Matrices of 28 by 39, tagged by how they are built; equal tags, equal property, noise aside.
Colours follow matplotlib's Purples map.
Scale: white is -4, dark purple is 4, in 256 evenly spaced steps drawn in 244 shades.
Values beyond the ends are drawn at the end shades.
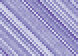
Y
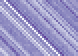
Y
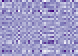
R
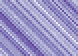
Y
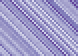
Y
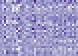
R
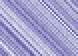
Y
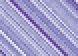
Y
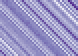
Y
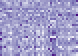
R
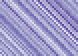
Y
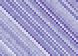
Y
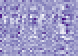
R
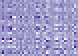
R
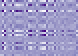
R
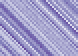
Y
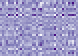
R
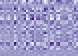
R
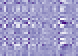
R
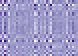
R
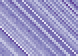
Y
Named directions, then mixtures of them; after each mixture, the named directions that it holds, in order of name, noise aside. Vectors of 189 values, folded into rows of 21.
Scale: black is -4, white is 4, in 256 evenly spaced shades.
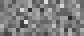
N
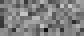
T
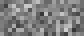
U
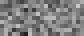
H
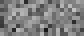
T, U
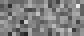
H, N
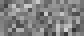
U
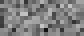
T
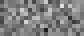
N, T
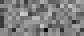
T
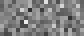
N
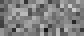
T, U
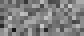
H, T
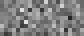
N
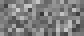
U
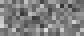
T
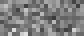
H, U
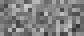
U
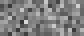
H, N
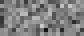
T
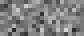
H, U
